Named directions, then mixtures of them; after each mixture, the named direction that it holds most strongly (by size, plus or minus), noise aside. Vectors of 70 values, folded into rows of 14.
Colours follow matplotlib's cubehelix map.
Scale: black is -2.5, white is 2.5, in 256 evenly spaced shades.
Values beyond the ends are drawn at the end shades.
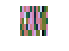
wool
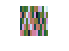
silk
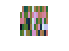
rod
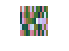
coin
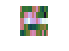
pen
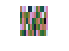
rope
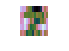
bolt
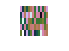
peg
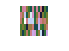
wool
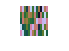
coin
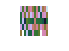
peg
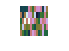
silk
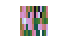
wool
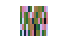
rope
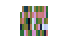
rod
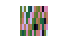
rope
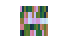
pen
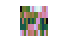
bolt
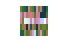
pen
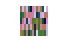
rope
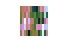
bolt
